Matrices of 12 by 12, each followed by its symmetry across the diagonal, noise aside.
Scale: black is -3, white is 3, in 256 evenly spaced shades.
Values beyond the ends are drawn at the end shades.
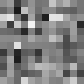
antisymmetric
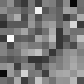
symmetric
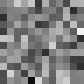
antisymmetric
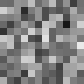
neither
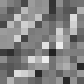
symmetric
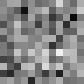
neither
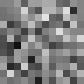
antisymmetric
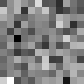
neither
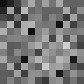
symmetric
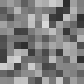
antisymmetric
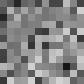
symmetric
